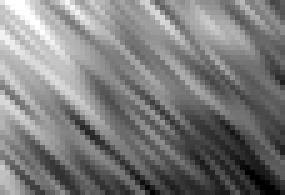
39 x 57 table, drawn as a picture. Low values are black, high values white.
Slope: up to the top left. Ninth with the highest average: top left. Grain: diagonal, down to the right. Lone odd cells: none. Ninth with the lowest average: bottom right. Odd rows or columns: none.
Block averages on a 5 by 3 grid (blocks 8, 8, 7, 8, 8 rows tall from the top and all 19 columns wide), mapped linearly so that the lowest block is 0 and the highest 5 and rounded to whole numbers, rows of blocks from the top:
543 | 532 | 422 | 321 | 210
